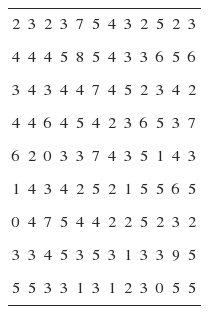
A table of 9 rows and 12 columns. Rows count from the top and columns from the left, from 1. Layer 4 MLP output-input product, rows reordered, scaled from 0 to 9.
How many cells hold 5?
22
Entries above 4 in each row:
3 6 2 5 3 5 3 4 4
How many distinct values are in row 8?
5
